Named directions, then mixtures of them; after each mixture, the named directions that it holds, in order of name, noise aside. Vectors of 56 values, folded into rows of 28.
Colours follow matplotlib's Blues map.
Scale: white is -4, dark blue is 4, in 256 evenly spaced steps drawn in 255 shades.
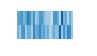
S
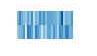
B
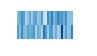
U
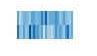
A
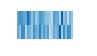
S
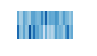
A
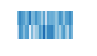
A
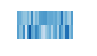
A, B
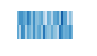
S, U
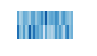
A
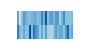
A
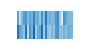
A, B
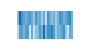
A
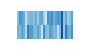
B, U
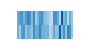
S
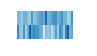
A, B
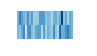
B, S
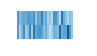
A, S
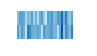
B, U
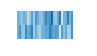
S
